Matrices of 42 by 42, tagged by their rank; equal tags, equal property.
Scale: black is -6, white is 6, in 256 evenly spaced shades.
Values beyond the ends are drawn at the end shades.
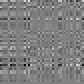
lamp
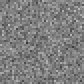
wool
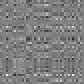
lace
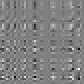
lamp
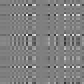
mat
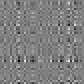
lamp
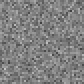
wool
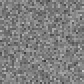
wool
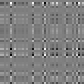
mat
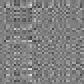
lace
